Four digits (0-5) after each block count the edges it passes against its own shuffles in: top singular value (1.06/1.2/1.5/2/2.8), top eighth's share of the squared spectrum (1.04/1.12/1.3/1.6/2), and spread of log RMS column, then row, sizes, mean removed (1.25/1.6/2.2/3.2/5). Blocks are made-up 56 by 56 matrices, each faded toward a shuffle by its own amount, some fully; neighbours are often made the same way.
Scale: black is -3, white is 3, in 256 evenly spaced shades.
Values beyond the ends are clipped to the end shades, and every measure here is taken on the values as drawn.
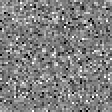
1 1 0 1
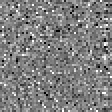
2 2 0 0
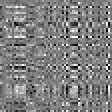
5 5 3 4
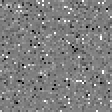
0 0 0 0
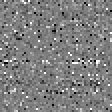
2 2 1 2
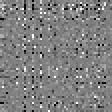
3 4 3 3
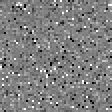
0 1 0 0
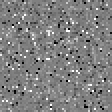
0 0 0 0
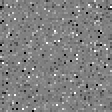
1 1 0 0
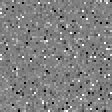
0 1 0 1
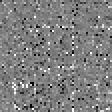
2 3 2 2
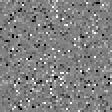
0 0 0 0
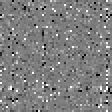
3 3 2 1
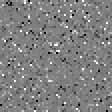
0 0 0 0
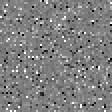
0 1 0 1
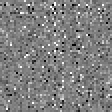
3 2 2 1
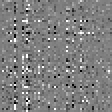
3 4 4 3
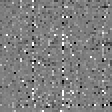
3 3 2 1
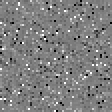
0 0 0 0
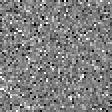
2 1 0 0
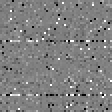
4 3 0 2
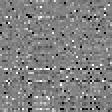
4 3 1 2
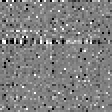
4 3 1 2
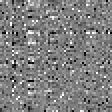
4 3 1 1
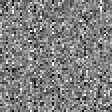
1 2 3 0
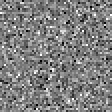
0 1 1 0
